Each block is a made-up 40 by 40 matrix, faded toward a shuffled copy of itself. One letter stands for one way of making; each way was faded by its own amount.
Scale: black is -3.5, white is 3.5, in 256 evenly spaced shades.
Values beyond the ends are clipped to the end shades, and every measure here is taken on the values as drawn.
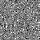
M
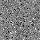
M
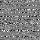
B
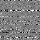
B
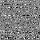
B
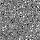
M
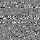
B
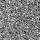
M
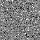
M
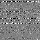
B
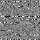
B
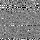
B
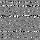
B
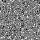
M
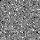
M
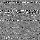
B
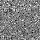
M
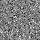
M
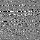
B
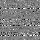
B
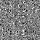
M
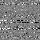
B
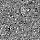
M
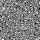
M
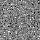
M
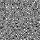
M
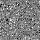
M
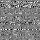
B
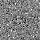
M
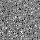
M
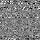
B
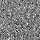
M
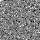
M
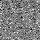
M
